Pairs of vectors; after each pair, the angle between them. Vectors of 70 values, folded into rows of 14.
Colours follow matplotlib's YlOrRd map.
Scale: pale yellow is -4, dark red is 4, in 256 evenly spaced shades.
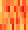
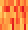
nearly parallel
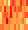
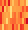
nearly opposite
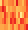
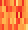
nearly opposite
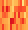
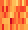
nearly parallel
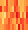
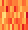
partly aligned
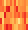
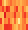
nearly parallel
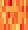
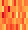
partly opposed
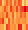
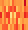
orthogonal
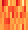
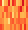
nearly opposite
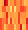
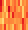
partly opposed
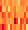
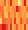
partly aligned
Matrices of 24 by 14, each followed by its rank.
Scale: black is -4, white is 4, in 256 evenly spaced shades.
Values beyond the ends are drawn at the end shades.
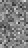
full rank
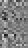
three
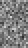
full rank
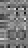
three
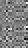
three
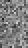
full rank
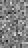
full rank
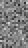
full rank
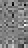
three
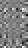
three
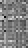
three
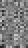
three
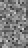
full rank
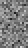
full rank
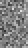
full rank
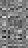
three
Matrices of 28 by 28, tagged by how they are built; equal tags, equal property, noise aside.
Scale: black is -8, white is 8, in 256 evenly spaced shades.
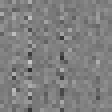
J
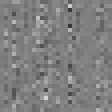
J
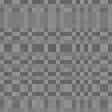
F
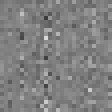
J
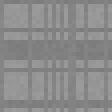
F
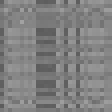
F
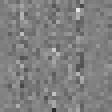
J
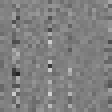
J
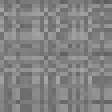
F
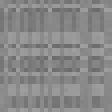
F
